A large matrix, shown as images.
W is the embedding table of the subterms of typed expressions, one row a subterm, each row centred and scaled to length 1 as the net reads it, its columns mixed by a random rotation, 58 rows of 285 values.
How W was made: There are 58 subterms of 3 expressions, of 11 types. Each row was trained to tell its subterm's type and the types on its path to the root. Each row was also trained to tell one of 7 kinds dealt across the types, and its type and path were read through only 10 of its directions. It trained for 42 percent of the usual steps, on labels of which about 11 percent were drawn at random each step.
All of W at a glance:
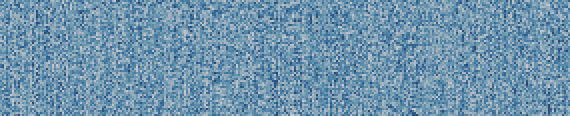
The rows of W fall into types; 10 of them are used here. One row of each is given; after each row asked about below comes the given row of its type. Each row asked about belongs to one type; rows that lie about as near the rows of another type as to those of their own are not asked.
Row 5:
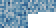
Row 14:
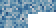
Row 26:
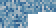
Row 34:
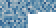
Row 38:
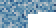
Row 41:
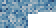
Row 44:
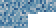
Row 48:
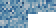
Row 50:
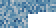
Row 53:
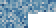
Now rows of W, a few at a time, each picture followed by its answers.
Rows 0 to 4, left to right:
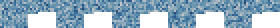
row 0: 14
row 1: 41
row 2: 26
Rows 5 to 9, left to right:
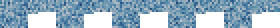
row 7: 53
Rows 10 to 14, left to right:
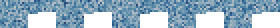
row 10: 34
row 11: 53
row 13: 41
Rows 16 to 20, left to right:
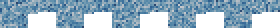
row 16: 38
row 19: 34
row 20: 14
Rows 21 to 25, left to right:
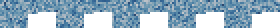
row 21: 38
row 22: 34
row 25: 48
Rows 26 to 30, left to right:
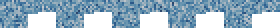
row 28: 14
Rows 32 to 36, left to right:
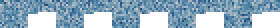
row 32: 26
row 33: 34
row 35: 26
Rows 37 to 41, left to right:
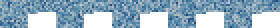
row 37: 34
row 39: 53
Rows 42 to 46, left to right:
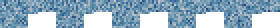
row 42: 41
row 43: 26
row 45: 41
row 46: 44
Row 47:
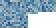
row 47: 53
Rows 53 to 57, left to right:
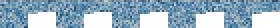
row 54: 44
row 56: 53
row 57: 41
